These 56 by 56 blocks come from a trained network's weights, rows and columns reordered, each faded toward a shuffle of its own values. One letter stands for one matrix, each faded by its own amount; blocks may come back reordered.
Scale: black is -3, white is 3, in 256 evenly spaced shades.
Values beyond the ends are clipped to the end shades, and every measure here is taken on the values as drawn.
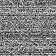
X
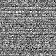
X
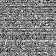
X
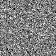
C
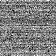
X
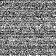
X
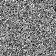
C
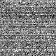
X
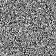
C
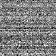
X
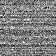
X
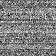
X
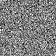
C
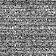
X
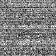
X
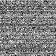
X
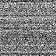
X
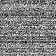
X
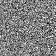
C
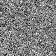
C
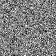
C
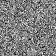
C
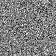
C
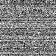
X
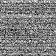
X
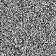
C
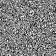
C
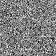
C
